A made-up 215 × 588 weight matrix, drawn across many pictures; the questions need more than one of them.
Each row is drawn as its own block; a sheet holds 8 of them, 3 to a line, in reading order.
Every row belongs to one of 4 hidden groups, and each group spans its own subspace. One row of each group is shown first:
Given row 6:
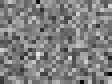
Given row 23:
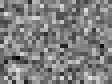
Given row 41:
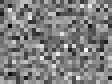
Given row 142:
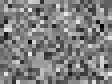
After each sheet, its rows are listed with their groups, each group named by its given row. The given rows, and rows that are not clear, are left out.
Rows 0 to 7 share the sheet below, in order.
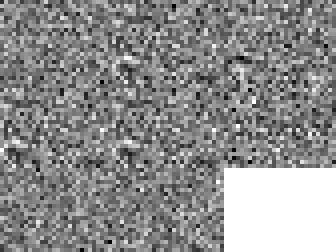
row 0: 142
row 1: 23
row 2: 23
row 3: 23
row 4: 23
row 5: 41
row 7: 41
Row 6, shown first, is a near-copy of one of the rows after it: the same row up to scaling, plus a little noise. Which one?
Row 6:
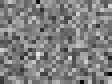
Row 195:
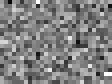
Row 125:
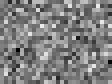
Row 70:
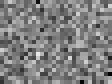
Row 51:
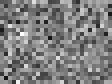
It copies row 70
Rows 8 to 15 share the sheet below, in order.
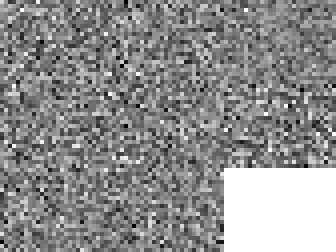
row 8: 6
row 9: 41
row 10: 6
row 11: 41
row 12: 41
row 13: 23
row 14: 6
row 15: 6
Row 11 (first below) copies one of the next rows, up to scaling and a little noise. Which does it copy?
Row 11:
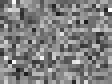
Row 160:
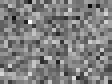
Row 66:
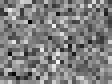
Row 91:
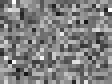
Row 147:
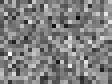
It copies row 91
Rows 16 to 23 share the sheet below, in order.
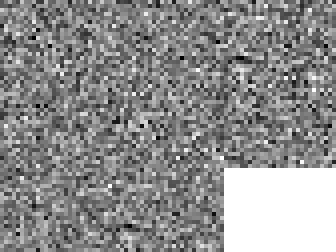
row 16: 142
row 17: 6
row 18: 23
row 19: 6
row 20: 142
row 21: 41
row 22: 6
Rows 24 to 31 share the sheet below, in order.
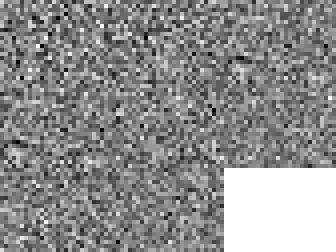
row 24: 142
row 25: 142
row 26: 23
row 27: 23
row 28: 142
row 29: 41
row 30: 6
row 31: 142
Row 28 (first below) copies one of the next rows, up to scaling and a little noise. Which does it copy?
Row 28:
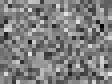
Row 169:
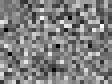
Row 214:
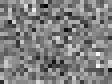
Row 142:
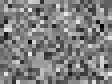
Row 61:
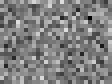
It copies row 142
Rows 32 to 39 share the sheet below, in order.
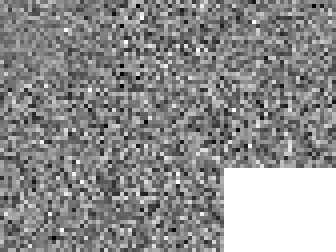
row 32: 142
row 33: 41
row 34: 41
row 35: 41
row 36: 6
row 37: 6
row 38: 142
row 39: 142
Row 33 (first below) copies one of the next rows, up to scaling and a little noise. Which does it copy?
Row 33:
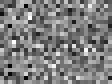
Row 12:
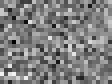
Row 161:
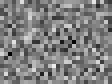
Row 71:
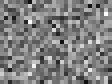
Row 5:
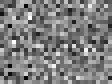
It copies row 5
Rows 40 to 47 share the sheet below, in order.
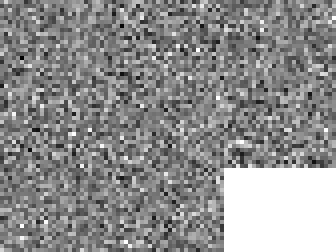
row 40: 6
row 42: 6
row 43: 142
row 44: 41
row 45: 23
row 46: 6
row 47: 41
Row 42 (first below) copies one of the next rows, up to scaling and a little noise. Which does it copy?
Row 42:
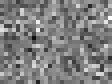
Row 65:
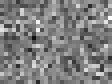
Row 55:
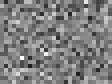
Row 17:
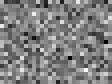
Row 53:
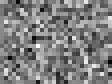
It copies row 65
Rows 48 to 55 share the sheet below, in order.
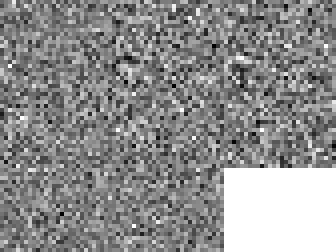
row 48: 41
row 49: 23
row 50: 23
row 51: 6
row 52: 142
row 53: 6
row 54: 142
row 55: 6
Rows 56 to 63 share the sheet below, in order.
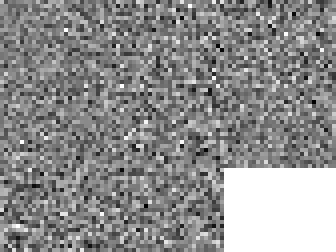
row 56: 142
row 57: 23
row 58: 6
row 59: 6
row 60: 6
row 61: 142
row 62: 23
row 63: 6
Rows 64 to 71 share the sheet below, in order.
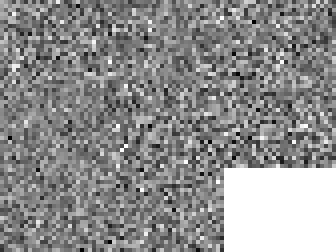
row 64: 6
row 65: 6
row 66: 41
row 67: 41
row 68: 41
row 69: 6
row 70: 6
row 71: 41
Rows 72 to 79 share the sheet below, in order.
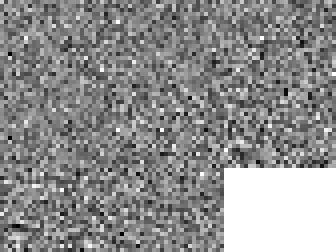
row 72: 41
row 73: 142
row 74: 6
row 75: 41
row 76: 142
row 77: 23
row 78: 23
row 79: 41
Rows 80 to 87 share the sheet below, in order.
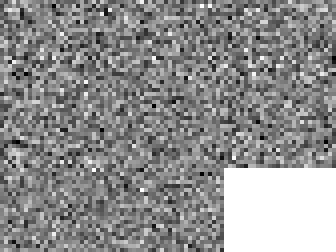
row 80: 41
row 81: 41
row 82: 6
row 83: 23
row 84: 142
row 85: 6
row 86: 41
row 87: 41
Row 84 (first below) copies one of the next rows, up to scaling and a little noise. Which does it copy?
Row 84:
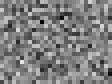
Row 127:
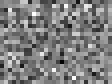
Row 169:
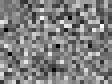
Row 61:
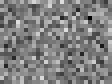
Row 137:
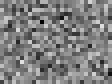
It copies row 137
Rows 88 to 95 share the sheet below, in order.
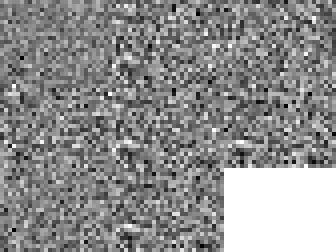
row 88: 6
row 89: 23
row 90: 142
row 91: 41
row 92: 23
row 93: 23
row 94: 41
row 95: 23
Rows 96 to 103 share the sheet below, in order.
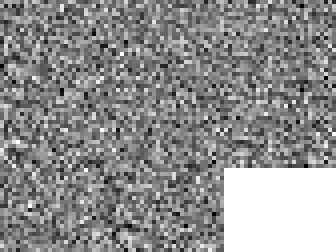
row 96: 23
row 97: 41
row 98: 23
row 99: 23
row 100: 23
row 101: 23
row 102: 142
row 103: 23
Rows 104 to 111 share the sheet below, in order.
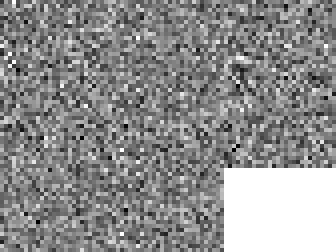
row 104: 41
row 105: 41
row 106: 23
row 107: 142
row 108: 41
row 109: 41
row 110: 6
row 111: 41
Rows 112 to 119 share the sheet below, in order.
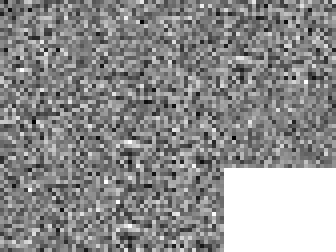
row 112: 6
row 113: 41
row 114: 23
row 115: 142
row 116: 23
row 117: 41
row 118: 41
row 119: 23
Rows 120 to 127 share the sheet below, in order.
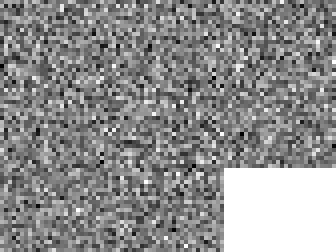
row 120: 23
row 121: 23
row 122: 6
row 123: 23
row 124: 23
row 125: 6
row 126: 6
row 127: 142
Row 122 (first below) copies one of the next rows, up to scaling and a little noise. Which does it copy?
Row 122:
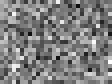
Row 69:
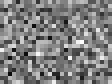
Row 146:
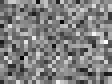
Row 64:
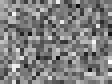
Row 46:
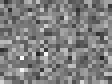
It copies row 64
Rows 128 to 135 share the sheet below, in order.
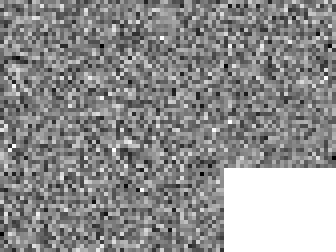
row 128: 23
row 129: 6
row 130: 23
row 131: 41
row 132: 23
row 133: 142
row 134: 23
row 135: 41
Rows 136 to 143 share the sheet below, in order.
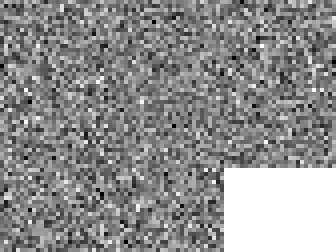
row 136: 23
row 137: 142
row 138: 6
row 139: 41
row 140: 41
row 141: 41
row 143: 41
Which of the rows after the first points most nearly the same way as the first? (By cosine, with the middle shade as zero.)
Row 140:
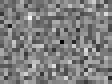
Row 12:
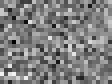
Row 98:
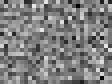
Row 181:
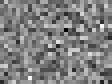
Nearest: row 181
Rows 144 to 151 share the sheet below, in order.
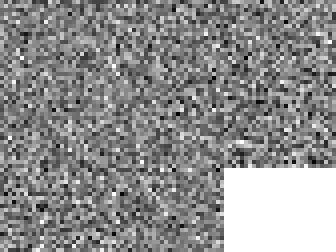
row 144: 6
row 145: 23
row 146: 6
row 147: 41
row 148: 142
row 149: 23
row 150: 142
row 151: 6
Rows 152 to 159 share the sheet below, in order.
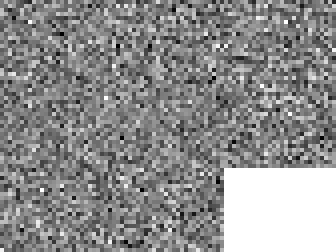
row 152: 41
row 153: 23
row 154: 23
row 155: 41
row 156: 41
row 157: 142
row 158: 142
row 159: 41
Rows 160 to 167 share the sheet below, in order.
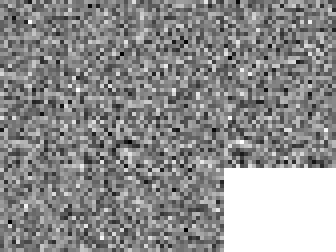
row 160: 41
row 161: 41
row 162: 41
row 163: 23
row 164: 23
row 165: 23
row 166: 41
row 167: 6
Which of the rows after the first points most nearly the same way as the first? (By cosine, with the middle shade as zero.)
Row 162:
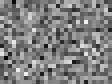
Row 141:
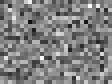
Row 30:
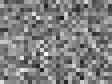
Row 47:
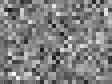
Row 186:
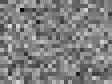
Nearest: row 47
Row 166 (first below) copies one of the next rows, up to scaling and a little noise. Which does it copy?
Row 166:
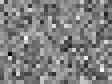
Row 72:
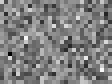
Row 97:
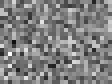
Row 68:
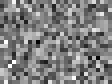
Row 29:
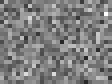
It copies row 72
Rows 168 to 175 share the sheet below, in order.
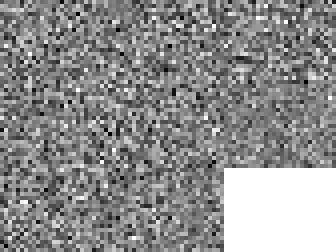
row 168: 142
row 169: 142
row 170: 23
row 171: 23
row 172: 23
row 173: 41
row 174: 6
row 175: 6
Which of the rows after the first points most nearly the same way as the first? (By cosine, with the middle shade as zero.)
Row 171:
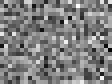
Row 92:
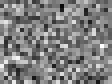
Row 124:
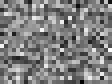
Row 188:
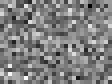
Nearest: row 188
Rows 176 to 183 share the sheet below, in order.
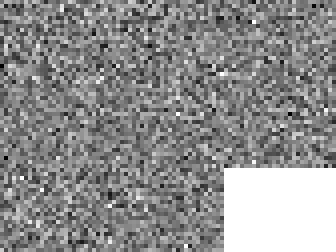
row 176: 23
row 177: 6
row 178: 41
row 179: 142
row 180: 142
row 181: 142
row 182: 142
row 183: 142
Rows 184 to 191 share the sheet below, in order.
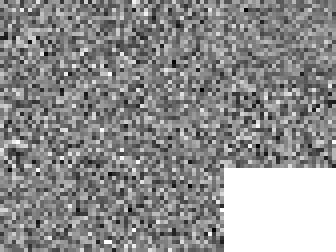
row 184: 142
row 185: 142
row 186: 6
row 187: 23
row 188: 41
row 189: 6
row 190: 6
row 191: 142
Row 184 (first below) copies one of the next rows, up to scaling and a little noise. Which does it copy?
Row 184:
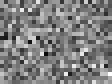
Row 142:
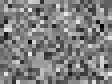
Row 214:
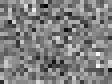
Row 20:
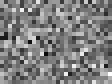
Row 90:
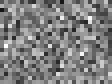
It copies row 20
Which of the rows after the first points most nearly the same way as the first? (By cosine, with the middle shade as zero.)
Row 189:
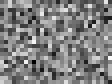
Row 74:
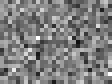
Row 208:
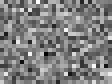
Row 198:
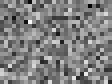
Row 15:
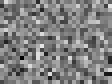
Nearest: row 74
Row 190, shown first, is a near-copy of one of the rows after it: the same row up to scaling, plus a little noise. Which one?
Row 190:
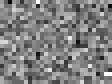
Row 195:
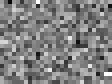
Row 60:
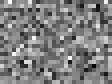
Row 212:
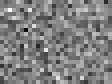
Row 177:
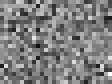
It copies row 195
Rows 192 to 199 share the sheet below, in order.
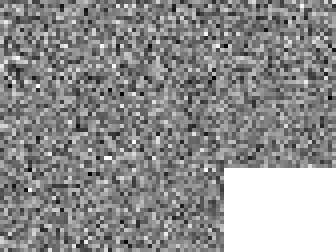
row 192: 23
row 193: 23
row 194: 23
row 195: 6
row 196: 6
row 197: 41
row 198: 41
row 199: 41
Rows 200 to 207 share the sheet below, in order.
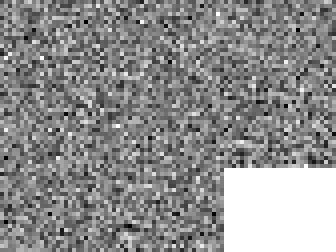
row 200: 41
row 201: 41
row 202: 142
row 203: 142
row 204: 6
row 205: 23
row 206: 142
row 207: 23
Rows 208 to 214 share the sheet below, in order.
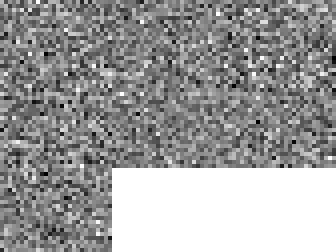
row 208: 142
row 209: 41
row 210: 6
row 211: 23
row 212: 6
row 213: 6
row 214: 142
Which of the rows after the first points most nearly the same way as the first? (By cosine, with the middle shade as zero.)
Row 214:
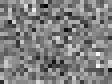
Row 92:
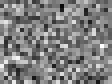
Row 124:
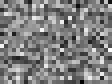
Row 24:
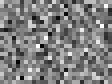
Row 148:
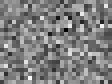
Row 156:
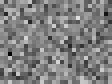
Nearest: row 148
